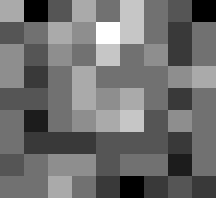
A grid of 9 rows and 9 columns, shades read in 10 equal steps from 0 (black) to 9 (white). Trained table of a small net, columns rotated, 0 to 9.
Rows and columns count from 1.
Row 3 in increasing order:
2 3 4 4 4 5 5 5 7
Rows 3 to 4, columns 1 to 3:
5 3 5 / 5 2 4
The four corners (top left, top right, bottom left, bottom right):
6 0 4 2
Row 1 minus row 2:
3 -4 -3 1 -5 0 0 1 -4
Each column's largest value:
6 4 6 6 9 7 5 5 6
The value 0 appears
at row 1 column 2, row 1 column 9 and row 9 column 6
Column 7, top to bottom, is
4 4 5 4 4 3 3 4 2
